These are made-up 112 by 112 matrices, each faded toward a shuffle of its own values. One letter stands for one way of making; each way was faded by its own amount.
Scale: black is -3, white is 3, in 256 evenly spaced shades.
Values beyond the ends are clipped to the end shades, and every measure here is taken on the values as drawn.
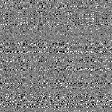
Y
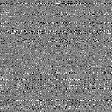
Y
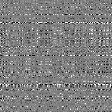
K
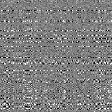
K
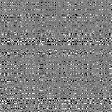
K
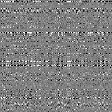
K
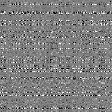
K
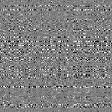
K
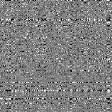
Y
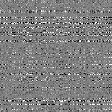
K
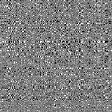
Y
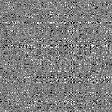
Y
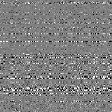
K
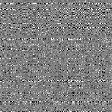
Y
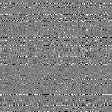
K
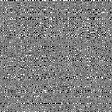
Y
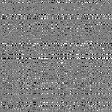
K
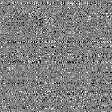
Y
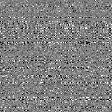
Y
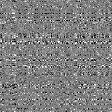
Y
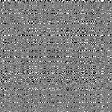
K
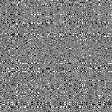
Y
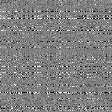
K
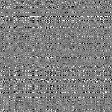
K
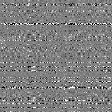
K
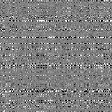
K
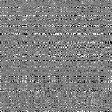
K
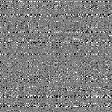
Y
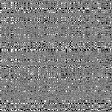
K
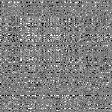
Y
